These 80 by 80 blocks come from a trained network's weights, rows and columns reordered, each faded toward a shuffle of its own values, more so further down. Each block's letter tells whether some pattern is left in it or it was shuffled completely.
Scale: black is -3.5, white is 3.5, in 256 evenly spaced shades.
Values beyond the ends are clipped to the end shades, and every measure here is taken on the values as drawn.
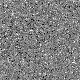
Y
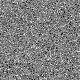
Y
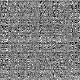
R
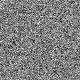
Y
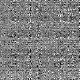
R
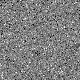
Y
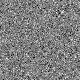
Y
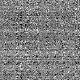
R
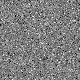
Y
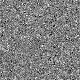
Y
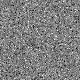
Y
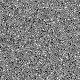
Y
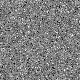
Y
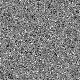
Y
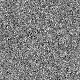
Y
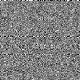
R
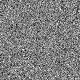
Y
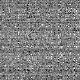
R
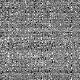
R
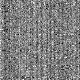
R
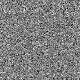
R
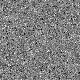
Y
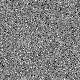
Y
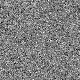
Y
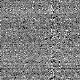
R
